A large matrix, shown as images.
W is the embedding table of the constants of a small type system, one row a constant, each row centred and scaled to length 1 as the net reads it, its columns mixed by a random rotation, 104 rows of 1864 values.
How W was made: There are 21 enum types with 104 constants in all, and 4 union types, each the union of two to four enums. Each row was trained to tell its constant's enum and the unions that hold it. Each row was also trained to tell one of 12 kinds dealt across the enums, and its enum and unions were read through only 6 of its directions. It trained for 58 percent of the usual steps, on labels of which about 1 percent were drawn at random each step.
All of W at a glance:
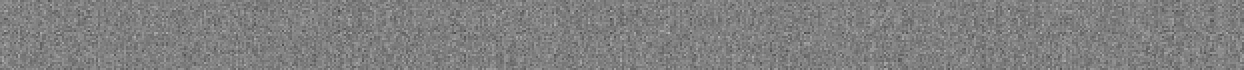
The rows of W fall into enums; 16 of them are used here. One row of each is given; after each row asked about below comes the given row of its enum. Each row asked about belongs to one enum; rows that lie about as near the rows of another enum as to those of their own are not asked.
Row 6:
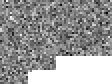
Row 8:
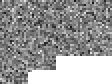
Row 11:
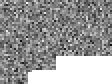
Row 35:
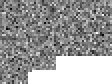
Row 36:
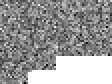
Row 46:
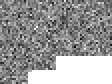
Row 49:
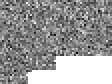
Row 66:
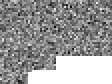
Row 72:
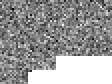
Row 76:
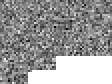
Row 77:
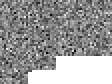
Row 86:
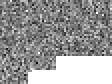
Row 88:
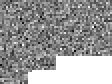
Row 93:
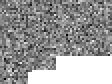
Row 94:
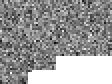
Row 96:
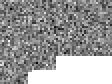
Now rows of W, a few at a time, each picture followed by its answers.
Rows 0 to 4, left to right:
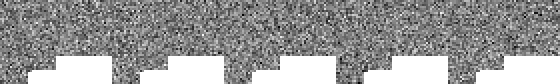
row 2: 86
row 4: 8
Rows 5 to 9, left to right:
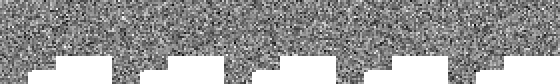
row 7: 8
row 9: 35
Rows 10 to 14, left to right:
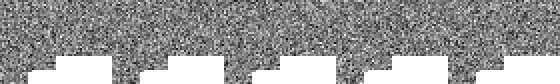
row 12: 36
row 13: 86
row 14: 49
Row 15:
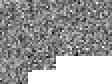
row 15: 66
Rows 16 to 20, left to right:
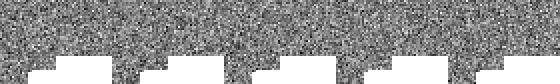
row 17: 66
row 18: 49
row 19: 77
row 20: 94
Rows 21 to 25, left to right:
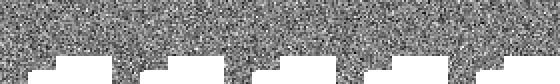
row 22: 94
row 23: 76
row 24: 8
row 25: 96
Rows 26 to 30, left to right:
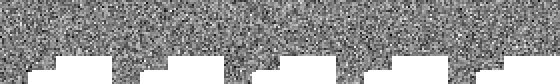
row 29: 36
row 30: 94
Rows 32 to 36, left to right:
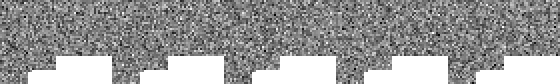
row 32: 49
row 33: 36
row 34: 72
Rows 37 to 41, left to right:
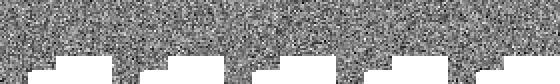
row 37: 94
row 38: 76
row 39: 46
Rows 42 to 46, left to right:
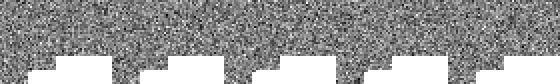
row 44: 8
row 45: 66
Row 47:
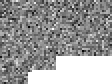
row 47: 66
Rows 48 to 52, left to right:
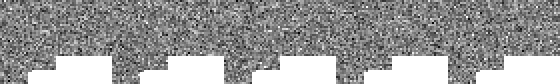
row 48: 49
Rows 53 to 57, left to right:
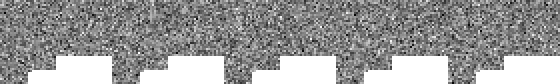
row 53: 8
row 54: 96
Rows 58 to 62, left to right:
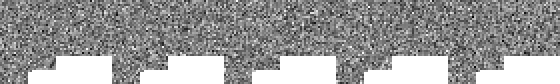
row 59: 8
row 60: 46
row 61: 96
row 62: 49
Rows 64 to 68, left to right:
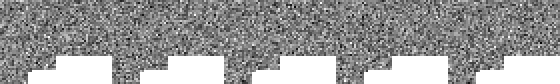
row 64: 96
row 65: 77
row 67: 77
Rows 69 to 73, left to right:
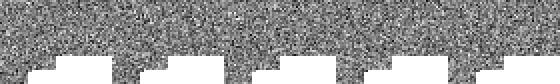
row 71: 36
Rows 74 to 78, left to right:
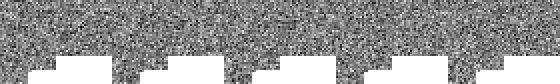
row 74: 36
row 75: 76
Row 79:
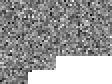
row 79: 72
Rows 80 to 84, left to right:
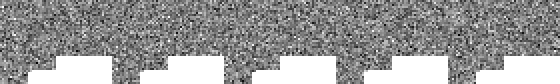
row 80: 86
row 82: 76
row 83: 46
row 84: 6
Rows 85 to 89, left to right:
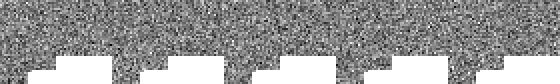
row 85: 11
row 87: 96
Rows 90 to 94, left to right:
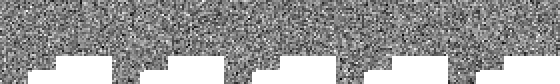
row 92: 96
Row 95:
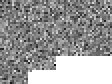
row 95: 35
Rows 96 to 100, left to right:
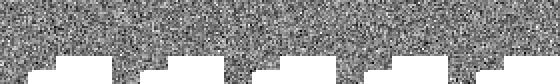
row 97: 6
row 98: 35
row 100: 11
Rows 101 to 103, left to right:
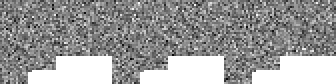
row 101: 94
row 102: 94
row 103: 35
